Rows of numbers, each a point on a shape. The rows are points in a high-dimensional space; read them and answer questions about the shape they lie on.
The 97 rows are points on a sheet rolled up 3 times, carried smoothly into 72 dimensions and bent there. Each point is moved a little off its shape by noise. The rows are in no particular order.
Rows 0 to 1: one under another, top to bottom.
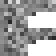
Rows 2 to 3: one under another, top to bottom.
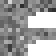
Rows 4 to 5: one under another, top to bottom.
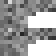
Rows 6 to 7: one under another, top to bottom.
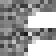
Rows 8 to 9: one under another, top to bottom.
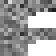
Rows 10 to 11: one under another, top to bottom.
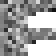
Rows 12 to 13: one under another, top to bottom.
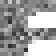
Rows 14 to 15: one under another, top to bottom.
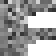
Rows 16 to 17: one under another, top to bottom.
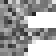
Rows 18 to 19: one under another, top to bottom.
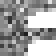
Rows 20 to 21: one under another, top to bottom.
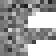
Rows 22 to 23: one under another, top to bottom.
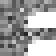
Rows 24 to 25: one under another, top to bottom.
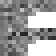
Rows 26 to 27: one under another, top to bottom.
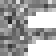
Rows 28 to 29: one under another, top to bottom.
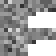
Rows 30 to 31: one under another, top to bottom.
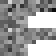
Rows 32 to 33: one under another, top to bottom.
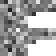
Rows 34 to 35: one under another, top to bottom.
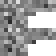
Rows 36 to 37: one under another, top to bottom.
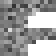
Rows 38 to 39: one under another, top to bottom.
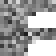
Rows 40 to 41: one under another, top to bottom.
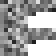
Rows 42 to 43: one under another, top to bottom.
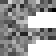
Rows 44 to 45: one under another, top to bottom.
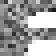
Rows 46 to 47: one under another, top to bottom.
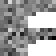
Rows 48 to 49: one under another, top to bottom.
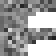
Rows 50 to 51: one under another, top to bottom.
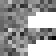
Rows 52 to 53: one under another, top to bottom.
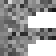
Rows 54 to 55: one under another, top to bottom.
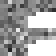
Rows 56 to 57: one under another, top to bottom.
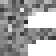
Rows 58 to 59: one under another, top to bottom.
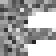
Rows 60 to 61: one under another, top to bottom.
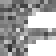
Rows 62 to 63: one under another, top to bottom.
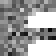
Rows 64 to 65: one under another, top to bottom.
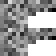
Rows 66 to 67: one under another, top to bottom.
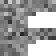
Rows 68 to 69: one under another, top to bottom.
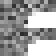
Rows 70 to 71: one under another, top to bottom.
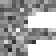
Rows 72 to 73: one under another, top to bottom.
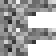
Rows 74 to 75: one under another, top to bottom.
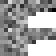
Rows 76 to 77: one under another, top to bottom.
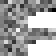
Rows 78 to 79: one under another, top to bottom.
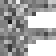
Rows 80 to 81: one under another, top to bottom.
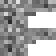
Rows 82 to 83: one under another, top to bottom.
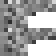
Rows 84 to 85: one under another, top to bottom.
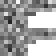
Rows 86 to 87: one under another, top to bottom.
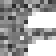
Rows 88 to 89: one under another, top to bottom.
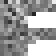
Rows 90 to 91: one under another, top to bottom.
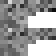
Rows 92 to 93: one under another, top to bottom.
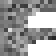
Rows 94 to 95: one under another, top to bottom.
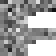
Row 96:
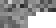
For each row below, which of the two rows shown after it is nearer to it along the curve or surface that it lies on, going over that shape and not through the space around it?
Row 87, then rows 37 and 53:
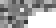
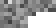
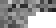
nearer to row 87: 53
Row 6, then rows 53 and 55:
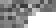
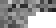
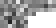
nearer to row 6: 53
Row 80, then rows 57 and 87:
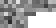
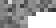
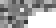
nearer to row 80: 57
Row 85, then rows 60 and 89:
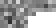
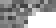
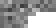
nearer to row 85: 60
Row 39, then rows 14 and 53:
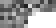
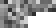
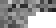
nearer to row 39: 53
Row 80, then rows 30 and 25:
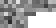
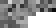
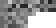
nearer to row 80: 30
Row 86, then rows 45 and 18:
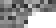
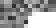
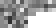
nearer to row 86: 45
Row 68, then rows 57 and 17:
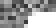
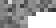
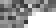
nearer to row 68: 17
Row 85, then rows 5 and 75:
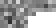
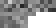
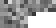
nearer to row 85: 75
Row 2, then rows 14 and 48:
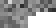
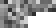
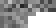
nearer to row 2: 48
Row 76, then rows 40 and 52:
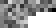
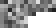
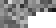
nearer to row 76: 40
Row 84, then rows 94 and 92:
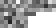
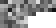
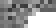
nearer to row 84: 94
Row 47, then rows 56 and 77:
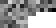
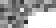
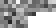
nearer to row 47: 77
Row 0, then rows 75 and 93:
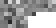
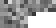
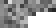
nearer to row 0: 75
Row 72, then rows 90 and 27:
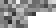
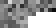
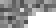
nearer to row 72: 90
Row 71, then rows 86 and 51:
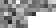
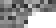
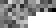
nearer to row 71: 51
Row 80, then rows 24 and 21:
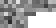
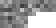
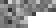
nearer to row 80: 21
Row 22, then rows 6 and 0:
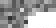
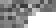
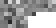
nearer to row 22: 6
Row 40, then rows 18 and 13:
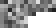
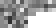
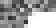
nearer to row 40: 18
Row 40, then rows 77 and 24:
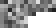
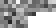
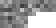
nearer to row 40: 77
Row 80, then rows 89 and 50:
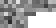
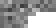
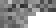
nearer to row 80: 50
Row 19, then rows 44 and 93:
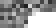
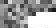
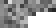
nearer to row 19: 93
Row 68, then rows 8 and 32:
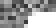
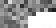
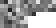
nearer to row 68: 8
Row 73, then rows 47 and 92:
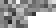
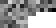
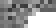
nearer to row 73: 47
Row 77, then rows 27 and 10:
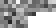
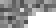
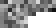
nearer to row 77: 10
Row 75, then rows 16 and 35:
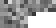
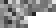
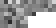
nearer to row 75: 35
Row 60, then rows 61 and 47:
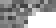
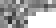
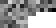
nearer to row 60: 61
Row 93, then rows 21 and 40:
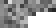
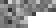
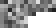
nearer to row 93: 21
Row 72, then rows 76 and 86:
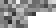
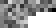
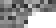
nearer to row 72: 76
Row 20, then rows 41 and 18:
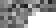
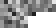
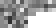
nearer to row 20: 18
